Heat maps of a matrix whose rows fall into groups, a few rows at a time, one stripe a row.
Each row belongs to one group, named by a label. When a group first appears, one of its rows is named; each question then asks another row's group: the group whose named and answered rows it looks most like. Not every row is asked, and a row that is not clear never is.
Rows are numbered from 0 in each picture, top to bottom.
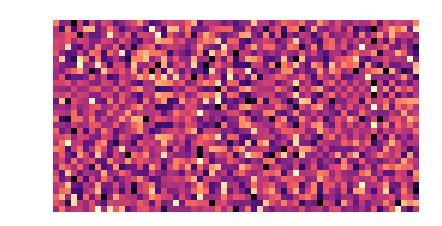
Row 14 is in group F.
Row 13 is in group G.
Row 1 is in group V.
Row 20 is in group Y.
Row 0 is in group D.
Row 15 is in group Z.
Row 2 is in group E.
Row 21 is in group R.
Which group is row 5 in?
R
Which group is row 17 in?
F
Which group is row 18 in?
D
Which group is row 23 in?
Z
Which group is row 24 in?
V
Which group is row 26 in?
D
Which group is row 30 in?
Z
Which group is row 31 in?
R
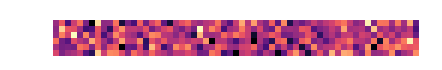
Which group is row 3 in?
G
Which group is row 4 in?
V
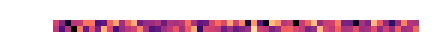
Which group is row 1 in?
D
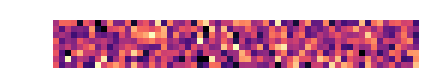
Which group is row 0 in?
E
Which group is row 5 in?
G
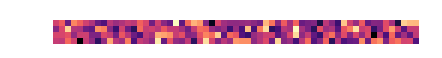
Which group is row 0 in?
Z
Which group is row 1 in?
Y
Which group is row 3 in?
E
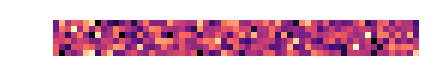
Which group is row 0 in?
E
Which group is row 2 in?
V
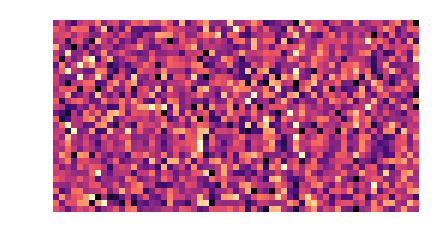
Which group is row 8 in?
Y
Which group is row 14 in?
R
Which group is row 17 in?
Y
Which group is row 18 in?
Z
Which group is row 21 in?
Z
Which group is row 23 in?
V
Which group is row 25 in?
G
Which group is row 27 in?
F
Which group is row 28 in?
G
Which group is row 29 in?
E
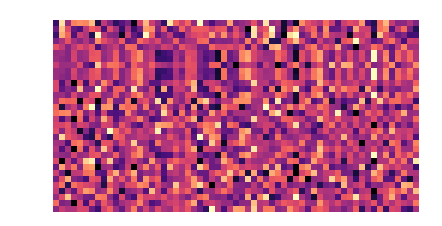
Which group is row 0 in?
E
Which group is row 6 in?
F
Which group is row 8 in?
F
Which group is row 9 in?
F
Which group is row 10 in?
D
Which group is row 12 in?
F
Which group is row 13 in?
E
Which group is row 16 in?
D
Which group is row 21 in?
D
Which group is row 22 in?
F
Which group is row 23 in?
V
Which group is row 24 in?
E
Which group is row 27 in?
Z
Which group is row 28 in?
V
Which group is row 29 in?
Y
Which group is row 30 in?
D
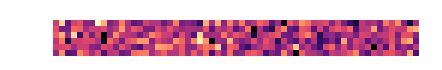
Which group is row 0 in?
R
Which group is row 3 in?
Z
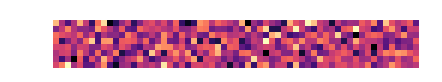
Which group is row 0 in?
R
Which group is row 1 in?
Y
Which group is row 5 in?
V
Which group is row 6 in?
D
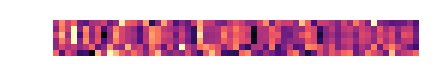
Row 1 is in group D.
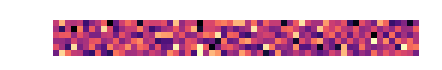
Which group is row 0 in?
R
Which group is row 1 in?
D
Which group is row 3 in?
F
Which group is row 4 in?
Z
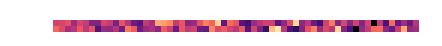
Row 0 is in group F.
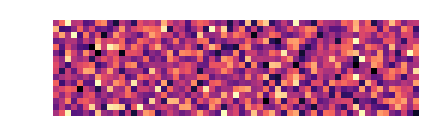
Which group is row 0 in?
Y
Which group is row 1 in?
R
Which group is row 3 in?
Y
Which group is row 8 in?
V
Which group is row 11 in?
E
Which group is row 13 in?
V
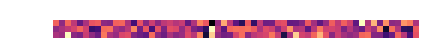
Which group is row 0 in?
G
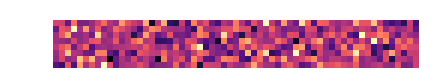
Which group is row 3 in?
F
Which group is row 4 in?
Z
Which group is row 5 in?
Y
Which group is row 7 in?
D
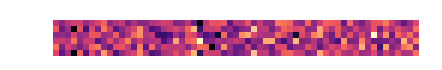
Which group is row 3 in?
Z
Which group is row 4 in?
G
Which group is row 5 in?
D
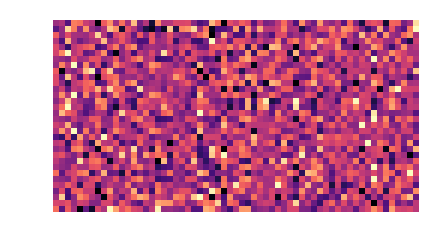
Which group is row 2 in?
G
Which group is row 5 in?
Y
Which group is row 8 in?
V
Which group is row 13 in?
Y
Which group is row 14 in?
Y
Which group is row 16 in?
F
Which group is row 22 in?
R
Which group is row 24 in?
F
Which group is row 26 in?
F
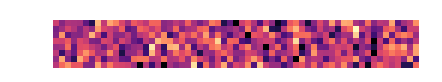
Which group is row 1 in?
Y
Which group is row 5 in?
V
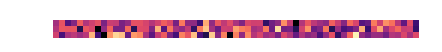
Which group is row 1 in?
E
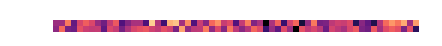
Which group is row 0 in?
V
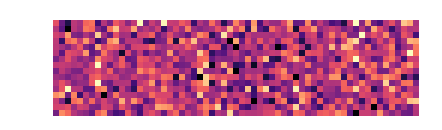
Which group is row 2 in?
G
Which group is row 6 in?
Y
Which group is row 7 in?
G
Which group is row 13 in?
G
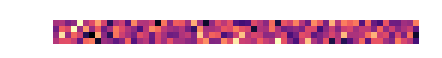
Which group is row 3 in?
E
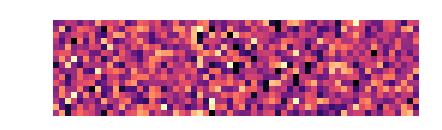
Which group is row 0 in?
Y
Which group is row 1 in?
Z
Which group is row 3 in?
D
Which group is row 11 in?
V
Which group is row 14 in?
R
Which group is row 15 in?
Z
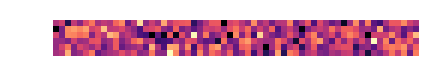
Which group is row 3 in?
F
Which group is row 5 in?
V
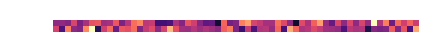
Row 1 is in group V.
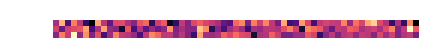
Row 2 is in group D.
